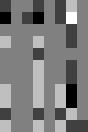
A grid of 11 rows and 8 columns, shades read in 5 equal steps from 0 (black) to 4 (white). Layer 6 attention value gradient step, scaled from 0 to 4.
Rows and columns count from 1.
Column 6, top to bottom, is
1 1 2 2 2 2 2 3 3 1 3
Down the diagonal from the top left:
1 2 2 3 2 2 1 2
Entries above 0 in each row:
8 6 8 8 8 8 8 7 7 8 8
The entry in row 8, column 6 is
3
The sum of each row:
14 12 15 17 15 16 16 17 17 14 17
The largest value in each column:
3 2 2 3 2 3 4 2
